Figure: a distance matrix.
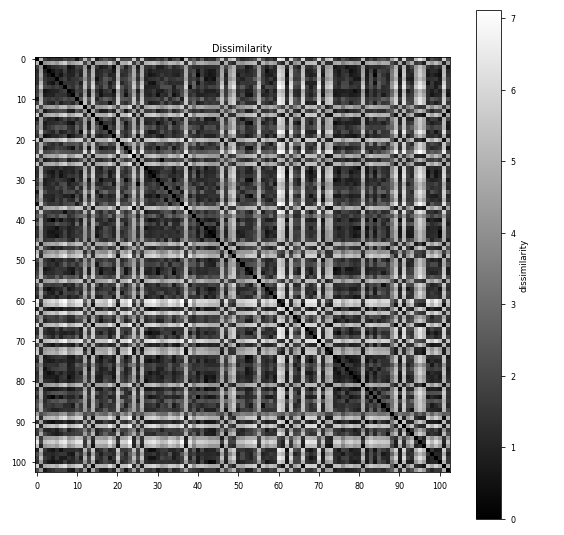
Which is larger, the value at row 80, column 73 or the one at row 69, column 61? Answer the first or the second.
the second
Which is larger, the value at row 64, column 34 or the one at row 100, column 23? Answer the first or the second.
the second
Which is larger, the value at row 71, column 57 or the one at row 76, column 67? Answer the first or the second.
the second
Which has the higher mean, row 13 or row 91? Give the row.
91
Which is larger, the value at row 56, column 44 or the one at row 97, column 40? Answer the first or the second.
the first
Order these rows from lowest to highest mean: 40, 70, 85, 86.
40, 86, 85, 70
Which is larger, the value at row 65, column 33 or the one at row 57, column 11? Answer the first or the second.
the first
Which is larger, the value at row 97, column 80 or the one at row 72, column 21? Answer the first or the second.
the second
